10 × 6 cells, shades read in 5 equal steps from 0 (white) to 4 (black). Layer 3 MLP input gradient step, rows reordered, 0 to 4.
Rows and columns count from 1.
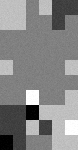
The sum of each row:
11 11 12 12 10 12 9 13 11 13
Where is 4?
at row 8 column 3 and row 10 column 1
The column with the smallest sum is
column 6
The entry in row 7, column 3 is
0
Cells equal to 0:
2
